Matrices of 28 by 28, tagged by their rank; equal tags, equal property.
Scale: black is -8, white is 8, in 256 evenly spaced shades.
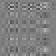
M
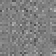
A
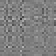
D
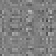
D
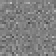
A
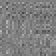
A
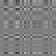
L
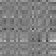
M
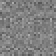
A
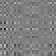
M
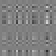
L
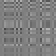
L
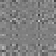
D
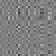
M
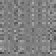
D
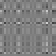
L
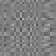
M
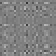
D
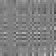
M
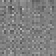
A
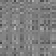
D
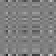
L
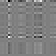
L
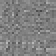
A
